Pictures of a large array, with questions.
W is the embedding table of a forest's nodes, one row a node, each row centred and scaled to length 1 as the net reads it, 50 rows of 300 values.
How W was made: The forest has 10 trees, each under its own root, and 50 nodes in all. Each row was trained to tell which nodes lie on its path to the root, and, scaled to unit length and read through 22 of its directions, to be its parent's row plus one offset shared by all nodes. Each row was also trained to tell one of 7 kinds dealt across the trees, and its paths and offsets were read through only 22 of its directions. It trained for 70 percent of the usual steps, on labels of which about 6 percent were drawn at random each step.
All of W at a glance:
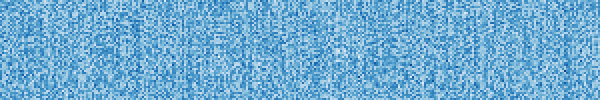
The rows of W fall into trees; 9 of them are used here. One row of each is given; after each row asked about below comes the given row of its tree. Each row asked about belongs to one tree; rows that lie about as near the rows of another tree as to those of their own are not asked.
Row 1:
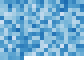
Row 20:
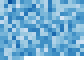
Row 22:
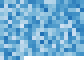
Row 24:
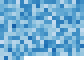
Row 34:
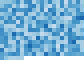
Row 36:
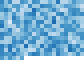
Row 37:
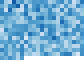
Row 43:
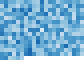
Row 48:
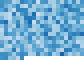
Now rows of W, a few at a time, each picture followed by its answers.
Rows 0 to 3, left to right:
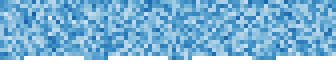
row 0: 48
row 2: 1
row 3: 24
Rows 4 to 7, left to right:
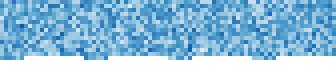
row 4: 1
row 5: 48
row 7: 22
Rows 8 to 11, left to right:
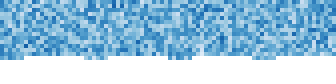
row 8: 36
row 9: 34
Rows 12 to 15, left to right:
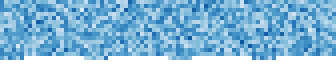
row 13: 34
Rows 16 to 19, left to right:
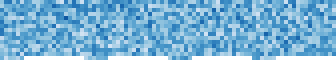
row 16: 43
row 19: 22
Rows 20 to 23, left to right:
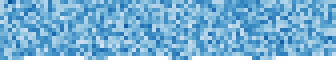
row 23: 43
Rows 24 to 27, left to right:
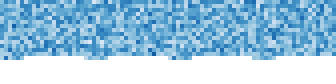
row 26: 24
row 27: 37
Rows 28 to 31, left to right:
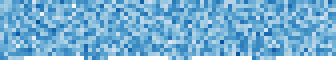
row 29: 36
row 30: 34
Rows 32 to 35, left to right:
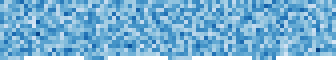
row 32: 37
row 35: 37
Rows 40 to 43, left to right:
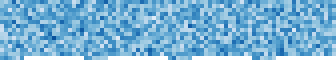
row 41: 37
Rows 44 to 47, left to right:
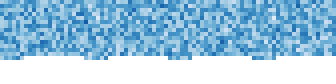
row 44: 20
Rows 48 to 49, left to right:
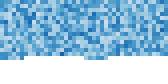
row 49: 20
